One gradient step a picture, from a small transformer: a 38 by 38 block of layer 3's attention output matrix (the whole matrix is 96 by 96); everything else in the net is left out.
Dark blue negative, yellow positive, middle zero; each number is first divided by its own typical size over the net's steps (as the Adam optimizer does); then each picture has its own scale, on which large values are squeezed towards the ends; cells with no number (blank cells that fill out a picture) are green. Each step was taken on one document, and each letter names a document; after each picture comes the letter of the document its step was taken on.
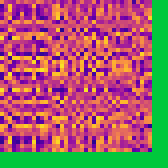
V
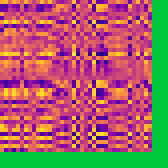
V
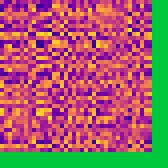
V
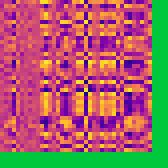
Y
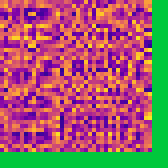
V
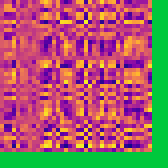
Y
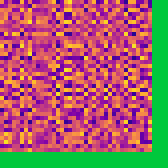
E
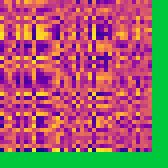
V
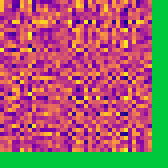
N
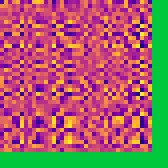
E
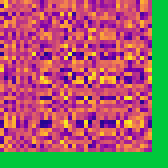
Y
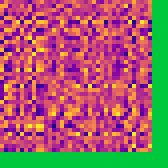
N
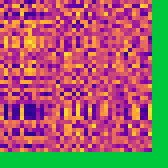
E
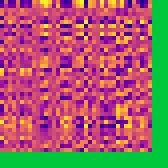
Y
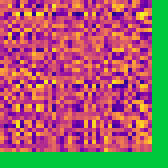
N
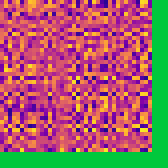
E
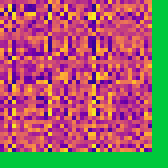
V
